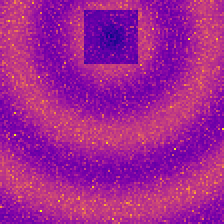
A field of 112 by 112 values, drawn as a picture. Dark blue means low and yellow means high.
Slope: none. Rings: centred on the top middle. Odd patch: lower, in the top middle. Ninth with the lowest average: top middle.
